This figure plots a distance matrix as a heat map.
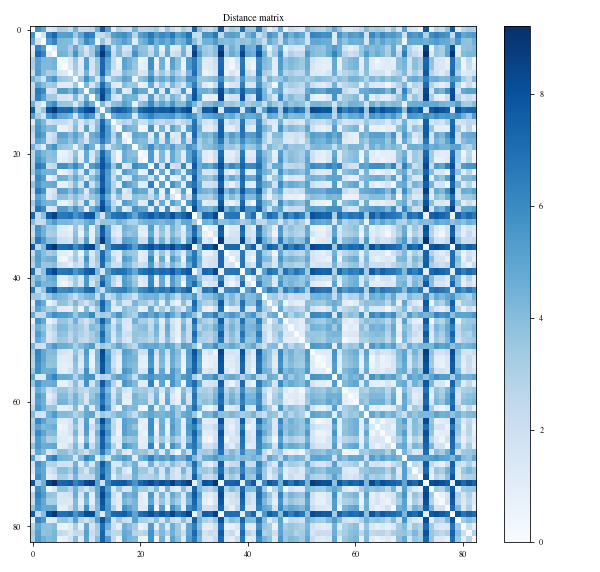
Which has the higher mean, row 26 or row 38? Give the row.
26
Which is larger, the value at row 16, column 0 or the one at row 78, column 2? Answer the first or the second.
the second
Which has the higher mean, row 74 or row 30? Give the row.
30
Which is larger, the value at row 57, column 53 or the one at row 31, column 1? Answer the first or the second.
the second
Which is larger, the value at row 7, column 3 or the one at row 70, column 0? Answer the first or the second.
the first
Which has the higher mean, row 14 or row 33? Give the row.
14
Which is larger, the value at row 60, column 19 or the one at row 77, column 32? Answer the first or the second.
the first
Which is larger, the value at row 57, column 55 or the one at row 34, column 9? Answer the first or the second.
the second
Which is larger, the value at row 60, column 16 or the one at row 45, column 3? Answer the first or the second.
the first
